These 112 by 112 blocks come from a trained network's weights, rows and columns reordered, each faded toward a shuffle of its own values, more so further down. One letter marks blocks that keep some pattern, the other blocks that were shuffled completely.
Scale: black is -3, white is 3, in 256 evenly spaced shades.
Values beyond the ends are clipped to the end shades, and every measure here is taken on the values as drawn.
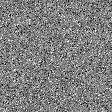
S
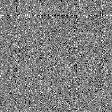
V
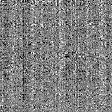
V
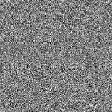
V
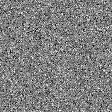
S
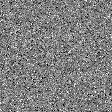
S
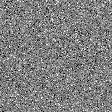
S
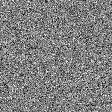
S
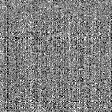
V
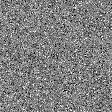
S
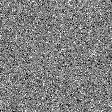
S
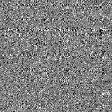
V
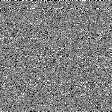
V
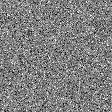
S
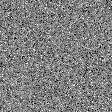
S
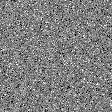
S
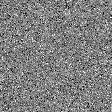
S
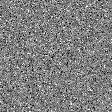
S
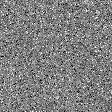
S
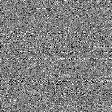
V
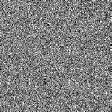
V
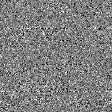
V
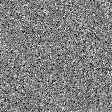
S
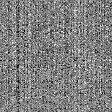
V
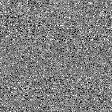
V
